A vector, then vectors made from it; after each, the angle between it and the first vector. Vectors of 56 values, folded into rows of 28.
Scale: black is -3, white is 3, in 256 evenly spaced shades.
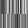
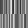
partly aligned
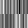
partly opposed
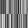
partly aligned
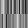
nearly opposite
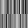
nearly opposite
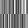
partly aligned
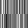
partly opposed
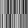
nearly opposite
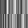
partly aligned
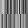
nearly opposite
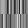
nearly opposite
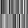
partly aligned
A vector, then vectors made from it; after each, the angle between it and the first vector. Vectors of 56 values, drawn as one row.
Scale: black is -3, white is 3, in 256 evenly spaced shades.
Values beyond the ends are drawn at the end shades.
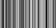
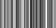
nearly opposite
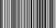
partly opposed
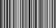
orthogonal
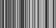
nearly parallel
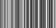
nearly opposite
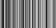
nearly parallel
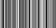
nearly parallel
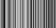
orthogonal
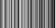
partly opposed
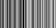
partly aligned
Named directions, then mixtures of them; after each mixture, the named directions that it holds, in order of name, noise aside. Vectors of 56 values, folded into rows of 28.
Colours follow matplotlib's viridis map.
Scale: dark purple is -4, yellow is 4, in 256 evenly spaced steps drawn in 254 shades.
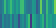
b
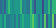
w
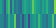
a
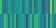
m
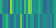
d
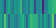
m, w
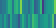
b, m, w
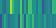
b, d, w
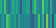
w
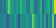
a, b, w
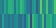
b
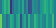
d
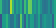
d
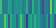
m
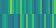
b, d, w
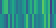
m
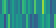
m, w
